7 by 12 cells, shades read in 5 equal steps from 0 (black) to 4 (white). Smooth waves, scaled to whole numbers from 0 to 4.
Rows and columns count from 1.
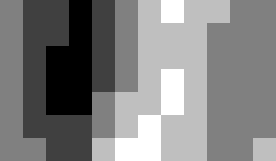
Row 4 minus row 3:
0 0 0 0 0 0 0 1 0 0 0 0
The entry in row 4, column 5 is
1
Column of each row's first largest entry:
8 7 7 8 8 7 6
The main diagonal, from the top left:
2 1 0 0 2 3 4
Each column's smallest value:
2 1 0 0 1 2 3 3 3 2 2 2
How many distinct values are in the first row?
5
